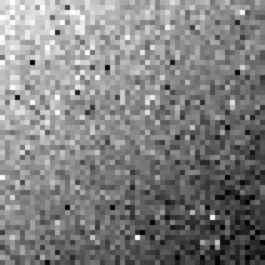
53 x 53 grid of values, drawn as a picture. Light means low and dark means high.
Odd rows or columns: none. Ninth with the highest average: bottom right. Grain: fine. Slope: up to the bottom right. Average level on the scale: 50%. Ninth with the lowest average: top left. Mirror symmetry: none.
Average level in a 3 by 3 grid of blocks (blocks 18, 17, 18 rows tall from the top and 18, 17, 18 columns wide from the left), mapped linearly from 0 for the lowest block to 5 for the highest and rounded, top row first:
0 1 2 / 1 2 4 / 3 4 5
